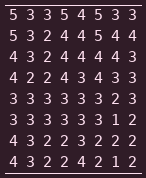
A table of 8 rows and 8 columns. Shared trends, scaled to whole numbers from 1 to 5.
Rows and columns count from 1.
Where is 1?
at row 6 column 7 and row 8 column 7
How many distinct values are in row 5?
2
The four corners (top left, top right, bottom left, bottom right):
5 3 4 2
